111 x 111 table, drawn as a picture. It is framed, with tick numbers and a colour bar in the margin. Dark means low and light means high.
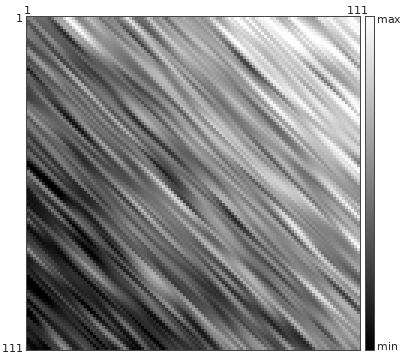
Grain: diagonal, down to the right. Lone odd cells: none. Slope: up to the top right. Ninth with the highest average: top right. Mirror symmetry: none. Ninth with the lowest average: bottom left.
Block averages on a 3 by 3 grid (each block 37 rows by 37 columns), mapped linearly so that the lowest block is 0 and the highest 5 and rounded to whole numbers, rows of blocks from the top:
2 3 5 / 1 2 4 / 0 1 2
